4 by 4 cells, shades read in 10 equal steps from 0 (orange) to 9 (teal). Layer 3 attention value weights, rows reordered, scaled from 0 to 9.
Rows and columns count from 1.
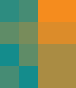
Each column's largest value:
9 9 3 3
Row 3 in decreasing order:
9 6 3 3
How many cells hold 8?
1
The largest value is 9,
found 2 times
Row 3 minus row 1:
1 -1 3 3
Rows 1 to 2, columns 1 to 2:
8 7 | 6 5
